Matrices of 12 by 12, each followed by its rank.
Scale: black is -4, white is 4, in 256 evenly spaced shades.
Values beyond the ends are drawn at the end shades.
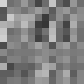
two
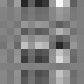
one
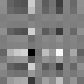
one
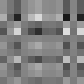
one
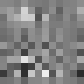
two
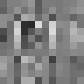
two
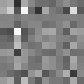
two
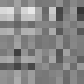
two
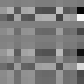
one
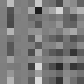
two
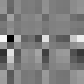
one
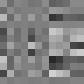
two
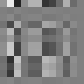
one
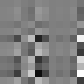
one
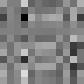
two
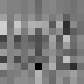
two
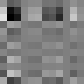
one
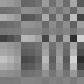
one
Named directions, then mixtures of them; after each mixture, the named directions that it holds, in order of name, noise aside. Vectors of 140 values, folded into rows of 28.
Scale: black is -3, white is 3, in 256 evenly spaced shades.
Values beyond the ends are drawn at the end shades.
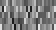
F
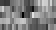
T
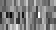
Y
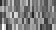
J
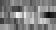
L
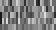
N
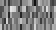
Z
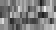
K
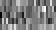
K, N, Y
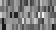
J, K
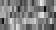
K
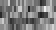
K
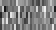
F, K, N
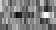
K, L, N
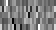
F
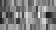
L, Y
